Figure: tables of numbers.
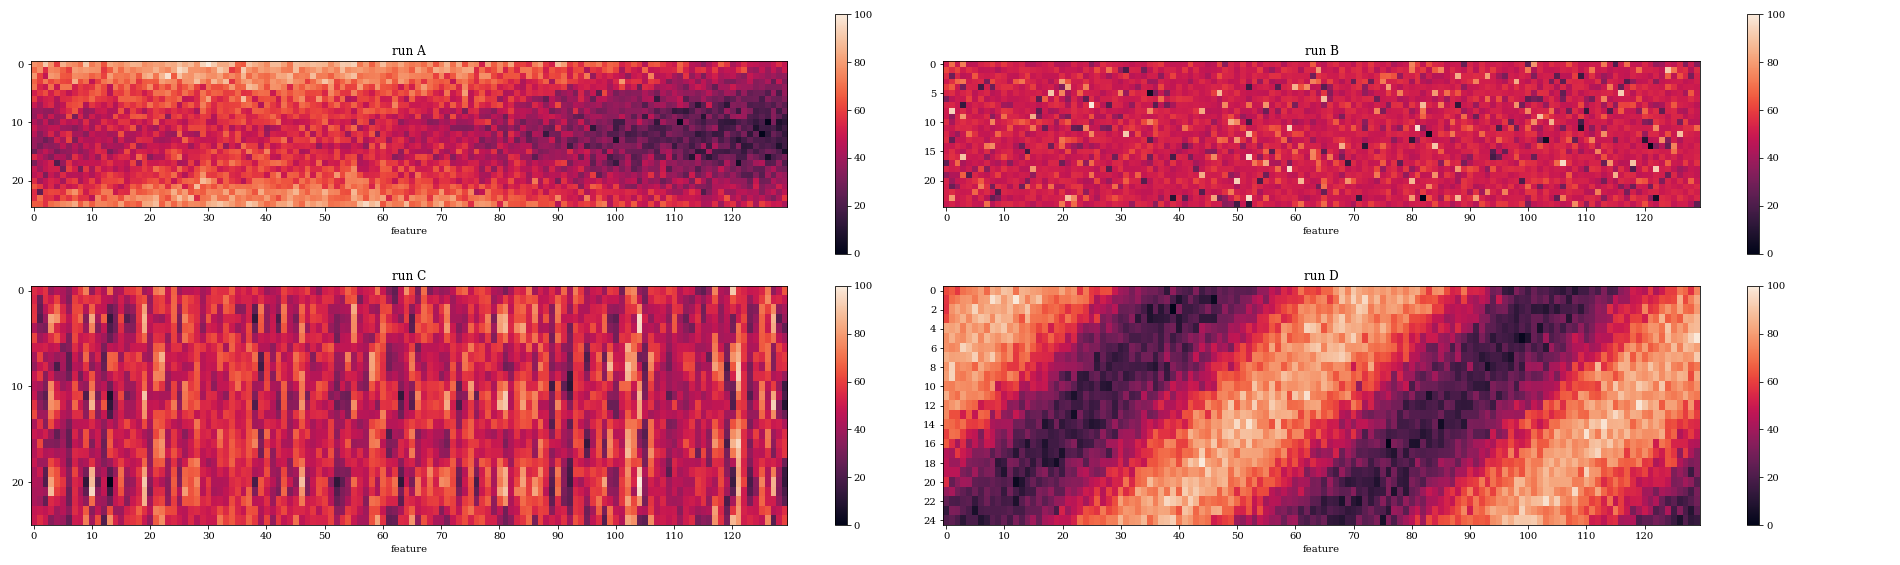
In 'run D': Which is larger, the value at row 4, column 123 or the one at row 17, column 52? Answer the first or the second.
the second
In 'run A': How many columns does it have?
130
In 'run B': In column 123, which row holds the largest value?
13
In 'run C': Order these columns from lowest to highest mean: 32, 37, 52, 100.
52, 100, 32, 37
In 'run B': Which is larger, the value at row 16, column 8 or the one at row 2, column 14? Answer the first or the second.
the second
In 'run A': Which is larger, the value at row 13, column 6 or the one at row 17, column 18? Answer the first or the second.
the first
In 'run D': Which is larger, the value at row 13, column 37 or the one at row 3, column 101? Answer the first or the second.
the first
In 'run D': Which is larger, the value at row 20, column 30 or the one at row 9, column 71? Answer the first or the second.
the second
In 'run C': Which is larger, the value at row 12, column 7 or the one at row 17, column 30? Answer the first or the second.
the first
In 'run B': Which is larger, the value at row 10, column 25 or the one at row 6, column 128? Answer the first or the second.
the second
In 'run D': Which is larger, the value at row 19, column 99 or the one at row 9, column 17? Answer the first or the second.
the first
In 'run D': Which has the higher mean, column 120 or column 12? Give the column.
120
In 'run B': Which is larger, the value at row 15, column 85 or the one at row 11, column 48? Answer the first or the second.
the first
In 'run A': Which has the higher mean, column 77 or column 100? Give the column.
77
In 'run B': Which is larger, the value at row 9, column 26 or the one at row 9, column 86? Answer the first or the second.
the second
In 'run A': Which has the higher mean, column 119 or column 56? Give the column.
56
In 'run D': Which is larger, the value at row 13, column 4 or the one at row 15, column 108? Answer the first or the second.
the second
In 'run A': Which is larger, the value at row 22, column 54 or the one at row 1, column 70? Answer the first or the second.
the second
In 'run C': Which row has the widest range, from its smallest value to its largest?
20
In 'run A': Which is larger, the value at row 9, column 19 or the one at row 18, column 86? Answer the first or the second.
the first
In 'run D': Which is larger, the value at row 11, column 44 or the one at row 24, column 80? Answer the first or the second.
the first
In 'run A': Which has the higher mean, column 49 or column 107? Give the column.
49
